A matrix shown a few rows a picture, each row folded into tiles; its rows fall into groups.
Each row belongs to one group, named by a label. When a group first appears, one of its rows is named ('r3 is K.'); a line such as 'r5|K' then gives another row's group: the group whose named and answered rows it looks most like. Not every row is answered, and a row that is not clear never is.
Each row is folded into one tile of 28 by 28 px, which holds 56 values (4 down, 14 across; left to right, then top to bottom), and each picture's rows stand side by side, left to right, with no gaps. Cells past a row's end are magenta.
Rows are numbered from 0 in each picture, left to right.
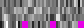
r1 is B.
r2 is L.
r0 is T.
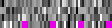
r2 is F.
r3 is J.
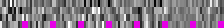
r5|T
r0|F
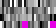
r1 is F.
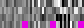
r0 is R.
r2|R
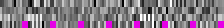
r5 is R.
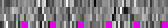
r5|J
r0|T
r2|J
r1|J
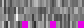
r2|R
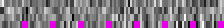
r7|T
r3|R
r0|B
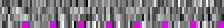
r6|J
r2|T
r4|T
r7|J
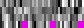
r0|T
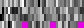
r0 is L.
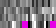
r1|T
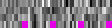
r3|R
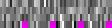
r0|F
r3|T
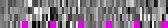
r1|B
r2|F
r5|R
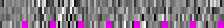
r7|L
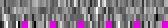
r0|T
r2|L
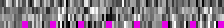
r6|T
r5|R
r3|B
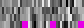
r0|L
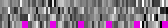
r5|B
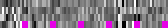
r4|F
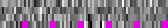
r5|J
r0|L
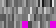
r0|R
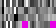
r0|J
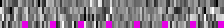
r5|R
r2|T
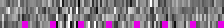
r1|L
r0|B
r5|J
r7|R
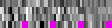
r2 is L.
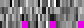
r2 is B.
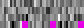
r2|B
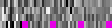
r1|R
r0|J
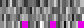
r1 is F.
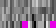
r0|J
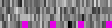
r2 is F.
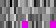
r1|R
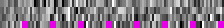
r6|F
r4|B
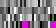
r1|F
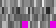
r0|L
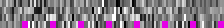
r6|J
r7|T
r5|R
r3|L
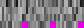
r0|R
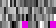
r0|F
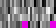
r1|R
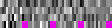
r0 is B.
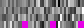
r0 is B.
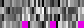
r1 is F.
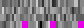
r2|L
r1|F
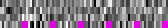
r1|B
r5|R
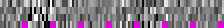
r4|J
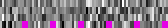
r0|B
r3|L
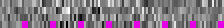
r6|T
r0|L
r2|B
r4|F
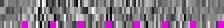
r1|J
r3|B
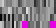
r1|R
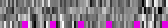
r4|R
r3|R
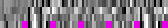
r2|R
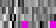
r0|J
